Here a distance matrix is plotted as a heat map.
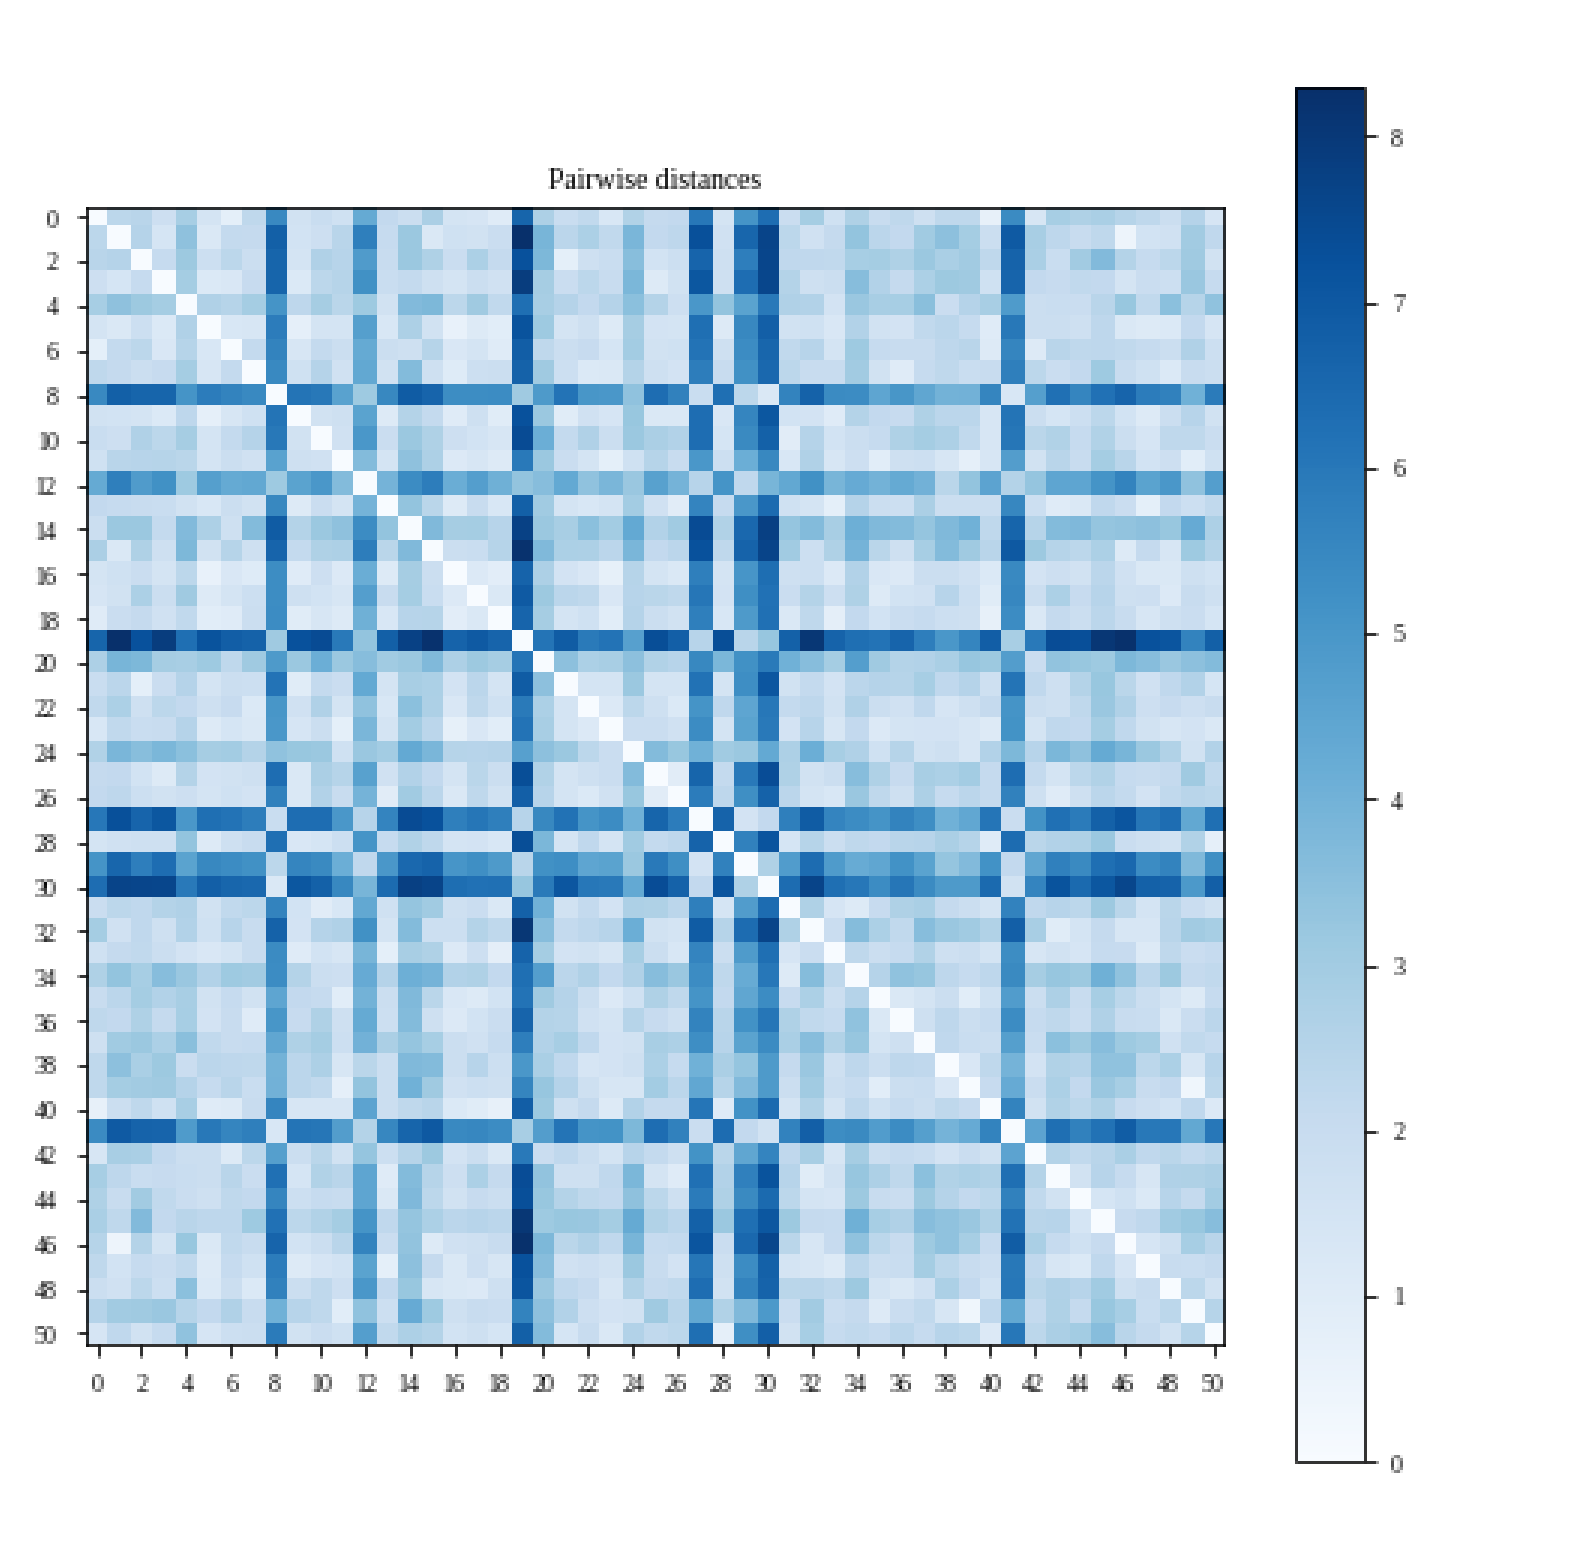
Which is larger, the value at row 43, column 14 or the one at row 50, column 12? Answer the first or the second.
the second
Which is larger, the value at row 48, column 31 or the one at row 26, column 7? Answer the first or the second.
the first
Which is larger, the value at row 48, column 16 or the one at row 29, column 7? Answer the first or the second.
the second
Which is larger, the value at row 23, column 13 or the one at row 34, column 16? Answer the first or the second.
the second
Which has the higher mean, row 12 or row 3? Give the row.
12
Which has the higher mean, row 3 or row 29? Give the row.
29
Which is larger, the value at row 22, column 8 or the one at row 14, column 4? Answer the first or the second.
the first
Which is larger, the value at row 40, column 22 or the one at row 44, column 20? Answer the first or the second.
the second
